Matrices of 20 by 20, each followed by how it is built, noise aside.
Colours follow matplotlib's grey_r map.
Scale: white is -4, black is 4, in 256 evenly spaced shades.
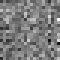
low rank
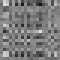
low rank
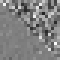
upper triangular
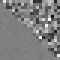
upper triangular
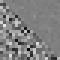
lower triangular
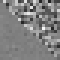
upper triangular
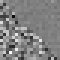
lower triangular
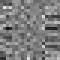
low rank
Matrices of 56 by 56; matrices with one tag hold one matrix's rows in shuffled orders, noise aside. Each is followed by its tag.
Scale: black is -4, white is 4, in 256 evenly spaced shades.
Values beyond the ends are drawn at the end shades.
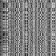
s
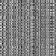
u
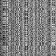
s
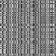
u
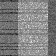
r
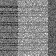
r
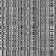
u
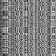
s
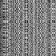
s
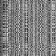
s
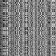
s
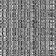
u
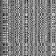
s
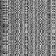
s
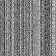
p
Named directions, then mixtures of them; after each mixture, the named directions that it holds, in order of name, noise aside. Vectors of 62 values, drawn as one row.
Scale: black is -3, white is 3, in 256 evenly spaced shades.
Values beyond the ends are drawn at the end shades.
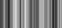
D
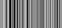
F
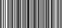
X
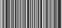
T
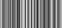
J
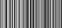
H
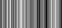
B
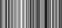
B, D, H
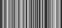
B, T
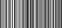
H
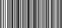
X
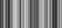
D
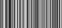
D, F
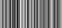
F, J
